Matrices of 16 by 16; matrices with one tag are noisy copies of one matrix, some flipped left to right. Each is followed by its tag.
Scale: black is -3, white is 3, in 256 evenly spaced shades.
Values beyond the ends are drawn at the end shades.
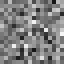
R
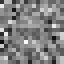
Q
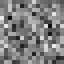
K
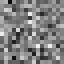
R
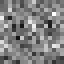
K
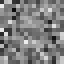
Q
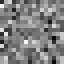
Q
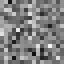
R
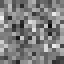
K
